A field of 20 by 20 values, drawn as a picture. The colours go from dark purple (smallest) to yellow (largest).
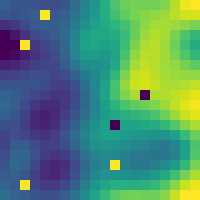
Grain: blotchy. Lone odd cells: 6, 4 higher and 2 lower than their neighbours. Slope: up to the right.
